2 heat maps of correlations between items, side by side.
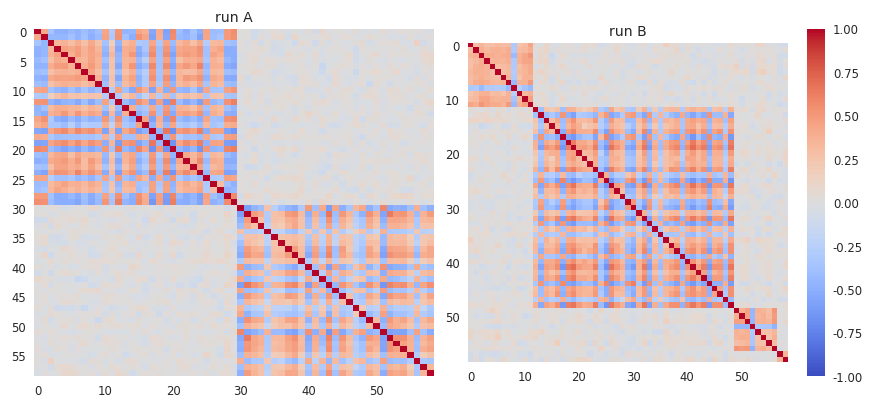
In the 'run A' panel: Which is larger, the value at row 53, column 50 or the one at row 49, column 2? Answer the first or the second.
the first
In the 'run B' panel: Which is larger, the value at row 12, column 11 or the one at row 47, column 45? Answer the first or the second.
the first
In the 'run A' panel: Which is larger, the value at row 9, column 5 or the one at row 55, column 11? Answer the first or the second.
the first
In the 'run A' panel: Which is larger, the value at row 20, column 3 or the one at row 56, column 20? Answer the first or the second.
the second
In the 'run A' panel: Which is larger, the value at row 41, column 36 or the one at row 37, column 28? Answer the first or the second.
the first
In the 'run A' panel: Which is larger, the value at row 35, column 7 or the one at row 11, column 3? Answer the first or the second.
the second
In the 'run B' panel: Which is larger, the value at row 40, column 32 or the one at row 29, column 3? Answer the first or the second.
the first
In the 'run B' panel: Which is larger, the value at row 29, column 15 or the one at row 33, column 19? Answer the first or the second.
the first
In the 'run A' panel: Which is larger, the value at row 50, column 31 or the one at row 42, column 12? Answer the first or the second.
the first
